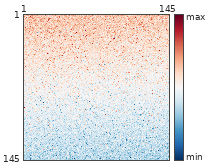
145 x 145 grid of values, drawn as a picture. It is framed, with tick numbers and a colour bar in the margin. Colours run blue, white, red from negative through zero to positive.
Stripes: none. Average level on the scale: 50%. Slope: up to the top.
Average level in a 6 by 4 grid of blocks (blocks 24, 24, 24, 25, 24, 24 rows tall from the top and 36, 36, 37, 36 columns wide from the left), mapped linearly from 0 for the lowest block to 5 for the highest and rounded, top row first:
5 5 5 5 | 4 4 4 4 | 3 3 3 3 | 2 2 2 2 | 1 1 1 1 | 0 0 0 0
